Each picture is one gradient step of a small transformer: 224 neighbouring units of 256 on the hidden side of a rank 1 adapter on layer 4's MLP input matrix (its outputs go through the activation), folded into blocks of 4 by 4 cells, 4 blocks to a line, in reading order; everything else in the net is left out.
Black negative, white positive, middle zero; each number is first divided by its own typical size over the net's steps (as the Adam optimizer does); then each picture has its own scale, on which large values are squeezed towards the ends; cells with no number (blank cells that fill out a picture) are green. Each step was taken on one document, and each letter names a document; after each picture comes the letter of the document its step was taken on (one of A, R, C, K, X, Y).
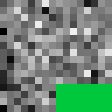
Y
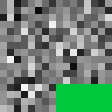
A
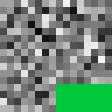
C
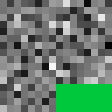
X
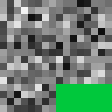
X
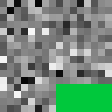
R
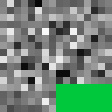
R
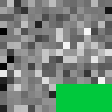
Y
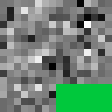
X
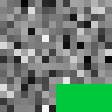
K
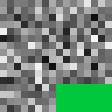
A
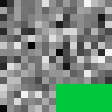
Y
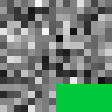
A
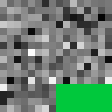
K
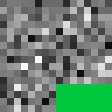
X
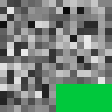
C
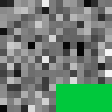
Y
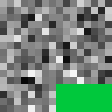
A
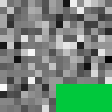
K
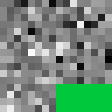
K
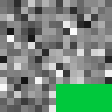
R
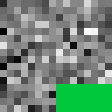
Y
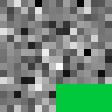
R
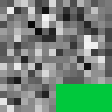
C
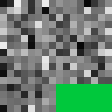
Y
